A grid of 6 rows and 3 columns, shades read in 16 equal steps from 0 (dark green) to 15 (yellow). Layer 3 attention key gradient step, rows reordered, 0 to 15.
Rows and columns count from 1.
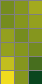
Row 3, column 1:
9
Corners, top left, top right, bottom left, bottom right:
7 10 15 0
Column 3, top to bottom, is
10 9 8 7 4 0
